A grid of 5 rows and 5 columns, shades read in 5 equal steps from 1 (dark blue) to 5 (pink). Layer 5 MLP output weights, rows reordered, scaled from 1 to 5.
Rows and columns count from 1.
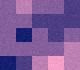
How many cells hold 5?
1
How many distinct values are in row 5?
4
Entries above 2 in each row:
4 2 3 5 3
